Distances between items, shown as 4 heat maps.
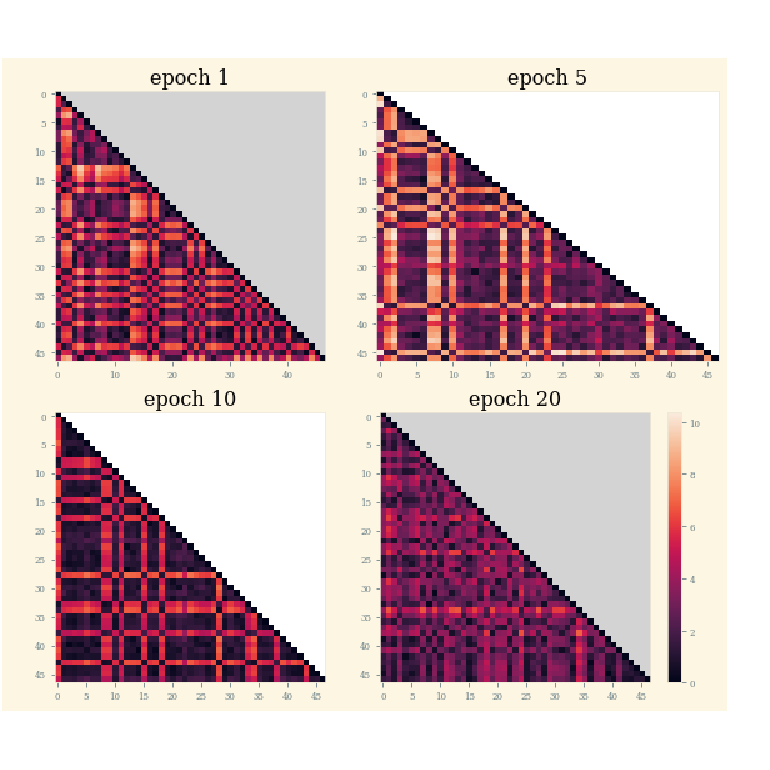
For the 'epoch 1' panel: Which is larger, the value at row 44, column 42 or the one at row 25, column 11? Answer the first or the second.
the first
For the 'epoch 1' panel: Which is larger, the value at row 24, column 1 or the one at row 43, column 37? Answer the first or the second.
the first
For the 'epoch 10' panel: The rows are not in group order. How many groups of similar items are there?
2
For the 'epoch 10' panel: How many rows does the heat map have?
47
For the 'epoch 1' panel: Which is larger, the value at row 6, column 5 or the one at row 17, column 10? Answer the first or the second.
the second
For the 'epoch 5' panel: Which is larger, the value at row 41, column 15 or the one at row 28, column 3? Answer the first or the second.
the second
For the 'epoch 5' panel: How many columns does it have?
47
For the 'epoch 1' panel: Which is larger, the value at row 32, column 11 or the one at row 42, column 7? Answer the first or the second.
the second
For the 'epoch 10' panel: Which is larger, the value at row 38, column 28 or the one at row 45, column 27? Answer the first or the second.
the first
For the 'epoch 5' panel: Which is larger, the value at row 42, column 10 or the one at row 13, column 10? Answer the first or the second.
the first
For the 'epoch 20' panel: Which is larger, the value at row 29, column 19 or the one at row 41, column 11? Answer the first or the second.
the first
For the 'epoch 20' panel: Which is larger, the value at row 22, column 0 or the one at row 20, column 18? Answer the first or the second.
the second
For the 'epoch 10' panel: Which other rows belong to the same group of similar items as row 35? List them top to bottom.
1, 2, 3, 4, 5, 6, 7, 10, 12, 13, 14, 16, 17, 19, 20, 21, 22, 23, 24, 25, 26, 27, 29, 30, 31, 32, 36, 37, 39, 40, 41, 42, 44, 45, 46
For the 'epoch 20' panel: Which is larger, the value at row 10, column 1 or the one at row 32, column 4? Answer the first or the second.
the first
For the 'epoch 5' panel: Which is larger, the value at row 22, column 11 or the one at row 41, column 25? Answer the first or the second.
the first
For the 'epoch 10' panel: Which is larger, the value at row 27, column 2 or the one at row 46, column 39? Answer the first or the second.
the second
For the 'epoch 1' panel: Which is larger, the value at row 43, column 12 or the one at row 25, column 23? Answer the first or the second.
the first
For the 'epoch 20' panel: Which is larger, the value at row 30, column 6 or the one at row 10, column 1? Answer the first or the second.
the first
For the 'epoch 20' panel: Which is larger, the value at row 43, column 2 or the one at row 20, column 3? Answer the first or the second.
the second
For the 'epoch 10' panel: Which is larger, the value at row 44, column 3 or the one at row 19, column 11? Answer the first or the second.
the second
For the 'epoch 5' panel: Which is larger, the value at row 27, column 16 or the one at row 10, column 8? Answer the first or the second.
the first
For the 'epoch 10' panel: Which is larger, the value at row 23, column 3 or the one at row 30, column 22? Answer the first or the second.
the second
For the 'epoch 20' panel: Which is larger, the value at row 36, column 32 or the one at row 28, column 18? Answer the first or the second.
the second
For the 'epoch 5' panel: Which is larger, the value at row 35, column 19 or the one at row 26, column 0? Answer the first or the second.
the second
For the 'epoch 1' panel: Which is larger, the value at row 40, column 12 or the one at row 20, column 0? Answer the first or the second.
the first
